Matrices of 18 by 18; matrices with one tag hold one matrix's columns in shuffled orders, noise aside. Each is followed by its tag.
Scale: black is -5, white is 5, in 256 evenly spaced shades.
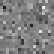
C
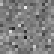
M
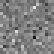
M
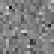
C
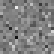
M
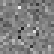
M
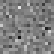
M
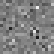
M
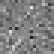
M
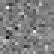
M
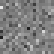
M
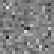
M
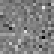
M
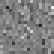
C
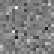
M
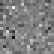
M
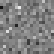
C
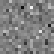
C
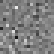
M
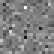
M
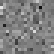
C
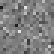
C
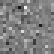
C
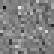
C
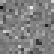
C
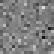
M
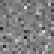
M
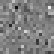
C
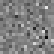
M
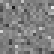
C
